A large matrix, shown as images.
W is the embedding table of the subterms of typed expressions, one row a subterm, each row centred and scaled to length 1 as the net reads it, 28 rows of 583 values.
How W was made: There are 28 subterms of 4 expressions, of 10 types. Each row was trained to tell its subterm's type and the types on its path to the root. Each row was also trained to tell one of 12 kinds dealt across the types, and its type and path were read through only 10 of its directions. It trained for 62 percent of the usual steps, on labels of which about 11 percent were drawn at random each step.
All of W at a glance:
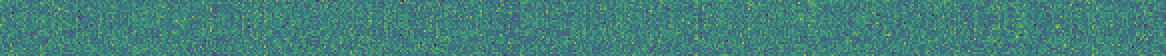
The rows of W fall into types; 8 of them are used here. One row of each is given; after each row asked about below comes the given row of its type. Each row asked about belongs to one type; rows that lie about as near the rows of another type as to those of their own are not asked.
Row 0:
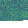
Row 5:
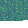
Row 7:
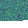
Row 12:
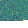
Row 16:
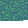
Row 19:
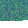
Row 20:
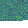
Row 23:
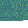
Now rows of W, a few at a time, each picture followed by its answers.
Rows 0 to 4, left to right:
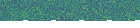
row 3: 19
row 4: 23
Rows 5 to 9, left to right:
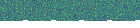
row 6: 12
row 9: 16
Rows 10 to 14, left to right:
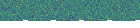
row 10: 12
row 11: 7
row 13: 19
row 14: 0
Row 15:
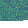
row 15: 16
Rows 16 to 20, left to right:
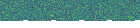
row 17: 16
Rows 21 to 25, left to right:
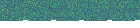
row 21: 5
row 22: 23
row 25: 23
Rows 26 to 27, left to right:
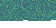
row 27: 19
